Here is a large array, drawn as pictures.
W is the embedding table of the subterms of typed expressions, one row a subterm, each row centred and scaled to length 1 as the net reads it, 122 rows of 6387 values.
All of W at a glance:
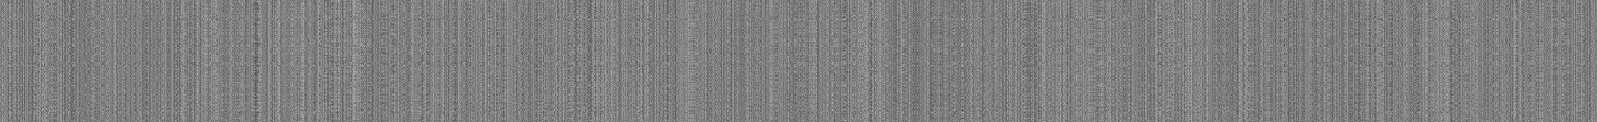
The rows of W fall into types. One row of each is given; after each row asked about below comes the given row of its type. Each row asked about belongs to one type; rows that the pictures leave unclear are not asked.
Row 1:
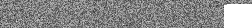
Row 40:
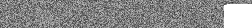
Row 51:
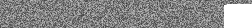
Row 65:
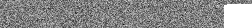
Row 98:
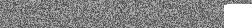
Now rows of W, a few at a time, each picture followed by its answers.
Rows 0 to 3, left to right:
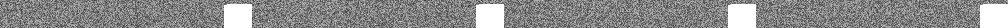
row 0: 98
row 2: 51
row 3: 98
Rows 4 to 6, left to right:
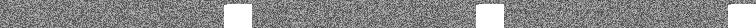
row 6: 1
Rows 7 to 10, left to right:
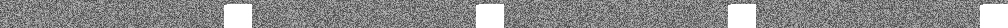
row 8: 65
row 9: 51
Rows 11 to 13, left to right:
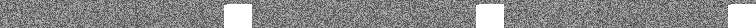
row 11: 98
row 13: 1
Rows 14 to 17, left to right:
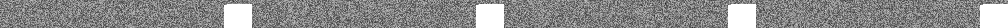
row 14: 98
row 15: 40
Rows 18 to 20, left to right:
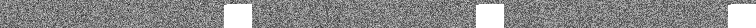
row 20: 40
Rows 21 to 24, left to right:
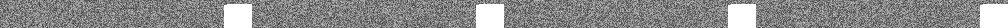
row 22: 1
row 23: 51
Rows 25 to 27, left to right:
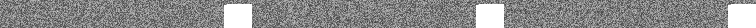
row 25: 51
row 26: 40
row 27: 1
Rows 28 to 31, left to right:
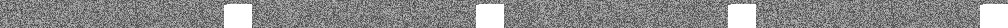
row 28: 98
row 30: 40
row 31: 98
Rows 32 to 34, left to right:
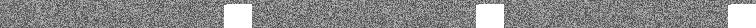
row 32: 40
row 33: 1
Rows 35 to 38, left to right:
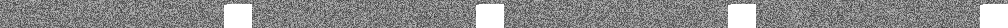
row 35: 98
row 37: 51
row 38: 65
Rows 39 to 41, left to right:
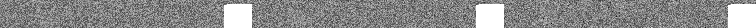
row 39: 40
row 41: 40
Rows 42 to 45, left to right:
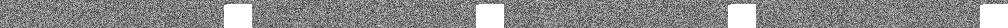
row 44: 40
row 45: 65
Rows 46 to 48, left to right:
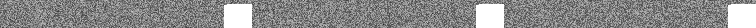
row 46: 65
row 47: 98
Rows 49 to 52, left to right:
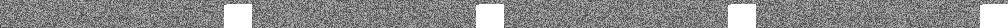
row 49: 51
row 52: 51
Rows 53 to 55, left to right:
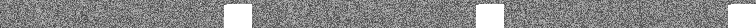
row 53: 40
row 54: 40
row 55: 98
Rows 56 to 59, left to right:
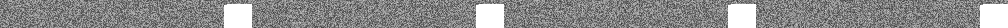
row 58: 98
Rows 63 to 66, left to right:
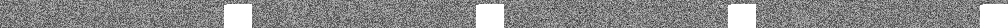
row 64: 40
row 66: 40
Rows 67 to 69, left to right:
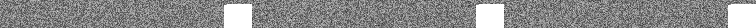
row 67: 51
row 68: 1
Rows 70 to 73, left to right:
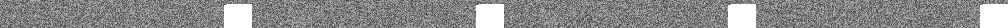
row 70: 51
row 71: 40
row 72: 40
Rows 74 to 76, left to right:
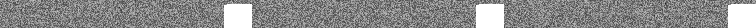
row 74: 98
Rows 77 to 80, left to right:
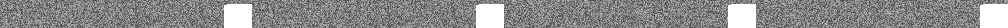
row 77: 98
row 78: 98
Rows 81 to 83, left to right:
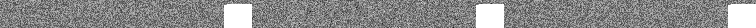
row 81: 98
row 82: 1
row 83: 51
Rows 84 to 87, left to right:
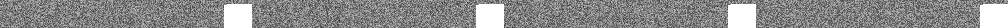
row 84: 1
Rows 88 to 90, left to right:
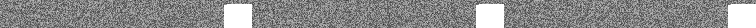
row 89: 98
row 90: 51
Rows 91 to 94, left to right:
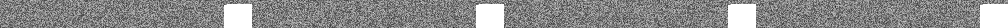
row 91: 51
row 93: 51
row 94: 1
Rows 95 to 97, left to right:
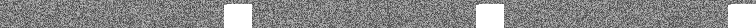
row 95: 1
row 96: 98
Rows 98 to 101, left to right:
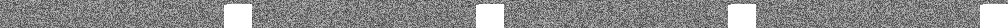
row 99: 1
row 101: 98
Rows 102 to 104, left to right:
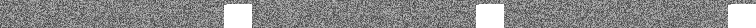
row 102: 51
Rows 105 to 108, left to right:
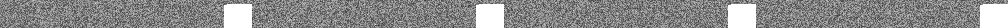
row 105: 40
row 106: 1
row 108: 51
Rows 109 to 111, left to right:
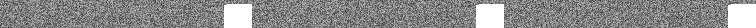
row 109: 51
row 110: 1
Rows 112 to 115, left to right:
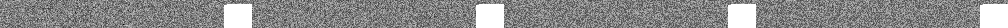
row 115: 51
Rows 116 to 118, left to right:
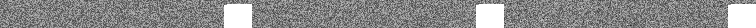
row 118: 1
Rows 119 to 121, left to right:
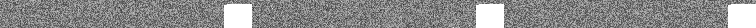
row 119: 98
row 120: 51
